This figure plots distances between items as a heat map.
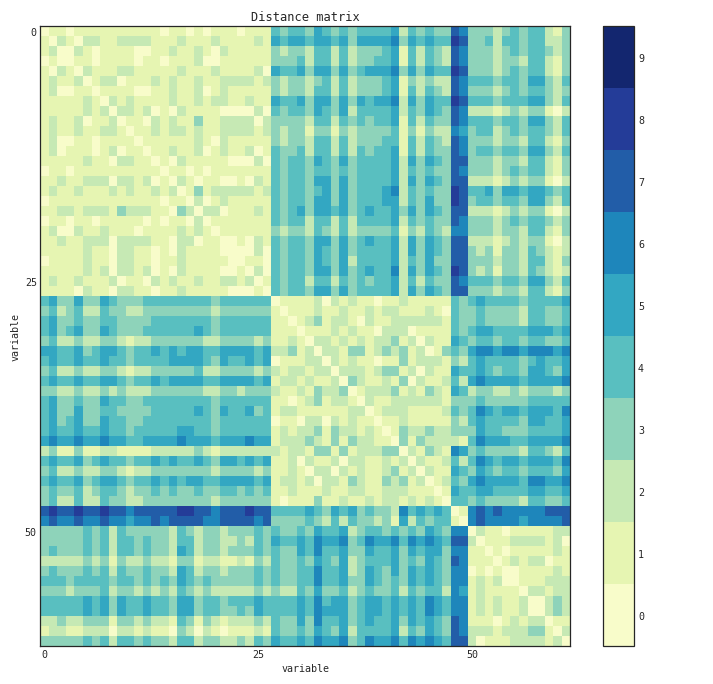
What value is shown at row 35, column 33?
1
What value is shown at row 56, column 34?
3
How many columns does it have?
62
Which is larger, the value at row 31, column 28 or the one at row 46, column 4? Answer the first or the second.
the second
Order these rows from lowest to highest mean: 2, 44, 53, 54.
2, 44, 53, 54
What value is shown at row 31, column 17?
3
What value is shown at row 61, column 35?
6
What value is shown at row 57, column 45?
6
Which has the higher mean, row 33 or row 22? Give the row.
33
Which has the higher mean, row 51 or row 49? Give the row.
49
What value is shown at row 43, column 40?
2
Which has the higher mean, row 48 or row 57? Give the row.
48
